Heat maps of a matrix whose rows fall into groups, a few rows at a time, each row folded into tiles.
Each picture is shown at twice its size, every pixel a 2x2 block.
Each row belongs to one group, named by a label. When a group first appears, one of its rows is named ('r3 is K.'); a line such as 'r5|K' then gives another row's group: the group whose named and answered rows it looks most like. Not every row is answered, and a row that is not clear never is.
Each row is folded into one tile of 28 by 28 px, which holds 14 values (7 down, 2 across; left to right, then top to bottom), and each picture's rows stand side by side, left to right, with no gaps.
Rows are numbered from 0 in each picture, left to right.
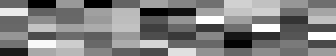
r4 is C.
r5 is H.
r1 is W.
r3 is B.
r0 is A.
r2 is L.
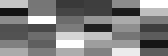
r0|B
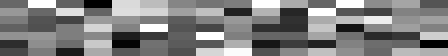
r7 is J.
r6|B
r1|A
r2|C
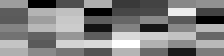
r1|L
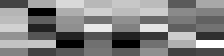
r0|L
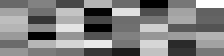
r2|A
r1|L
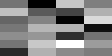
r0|A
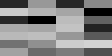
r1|L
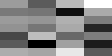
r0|J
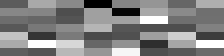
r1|W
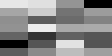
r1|W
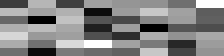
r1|L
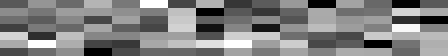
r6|J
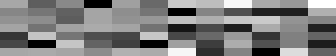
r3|B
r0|J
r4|B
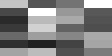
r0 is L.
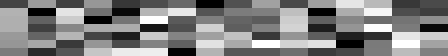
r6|C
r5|L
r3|A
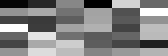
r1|W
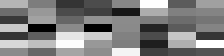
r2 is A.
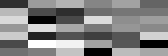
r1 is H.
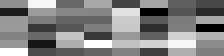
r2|L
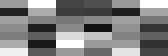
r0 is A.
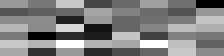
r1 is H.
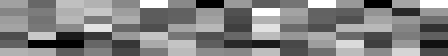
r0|J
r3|W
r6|W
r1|C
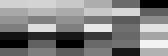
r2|A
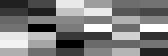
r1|C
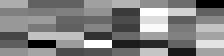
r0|J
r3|A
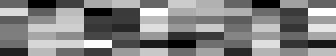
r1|L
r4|A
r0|A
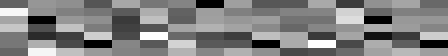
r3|W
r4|J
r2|H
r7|J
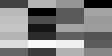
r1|W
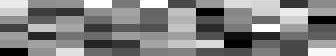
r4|C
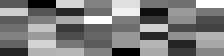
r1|B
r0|A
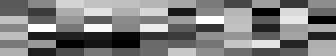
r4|L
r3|B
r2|C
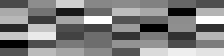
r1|B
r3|B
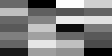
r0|A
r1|B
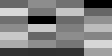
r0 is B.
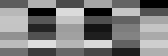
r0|L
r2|A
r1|L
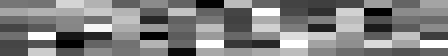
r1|C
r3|A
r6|L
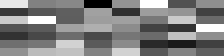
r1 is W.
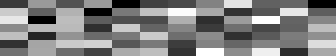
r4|B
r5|A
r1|L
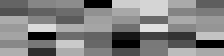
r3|J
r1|W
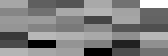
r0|J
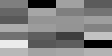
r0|W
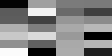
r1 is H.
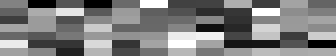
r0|W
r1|A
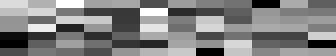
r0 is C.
